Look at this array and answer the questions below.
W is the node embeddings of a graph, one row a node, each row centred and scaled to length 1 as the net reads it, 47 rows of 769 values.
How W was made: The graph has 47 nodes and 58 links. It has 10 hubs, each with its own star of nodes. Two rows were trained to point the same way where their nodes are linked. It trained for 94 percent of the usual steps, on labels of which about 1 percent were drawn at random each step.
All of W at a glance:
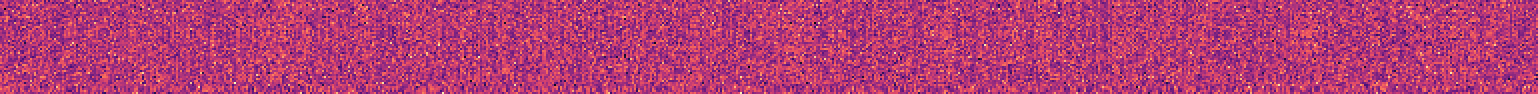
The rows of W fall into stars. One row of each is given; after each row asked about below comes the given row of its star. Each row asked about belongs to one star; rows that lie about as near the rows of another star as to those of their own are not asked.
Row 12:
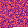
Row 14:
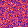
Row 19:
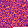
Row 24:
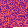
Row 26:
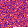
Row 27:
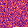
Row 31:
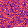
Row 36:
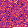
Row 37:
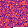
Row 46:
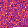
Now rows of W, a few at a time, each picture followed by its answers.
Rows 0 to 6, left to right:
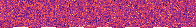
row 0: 24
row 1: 14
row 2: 36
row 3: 36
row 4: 24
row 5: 14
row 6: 12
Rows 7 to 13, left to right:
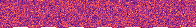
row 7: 19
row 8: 36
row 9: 12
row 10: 37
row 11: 19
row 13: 36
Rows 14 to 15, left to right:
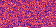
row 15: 12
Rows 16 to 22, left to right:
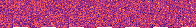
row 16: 27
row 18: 26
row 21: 27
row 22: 37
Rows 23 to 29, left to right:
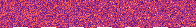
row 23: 46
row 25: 12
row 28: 12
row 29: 37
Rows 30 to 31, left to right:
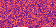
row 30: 37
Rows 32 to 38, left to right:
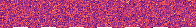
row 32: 19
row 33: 46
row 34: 36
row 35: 26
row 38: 46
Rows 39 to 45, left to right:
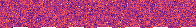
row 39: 46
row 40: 37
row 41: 24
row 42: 27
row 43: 31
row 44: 31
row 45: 31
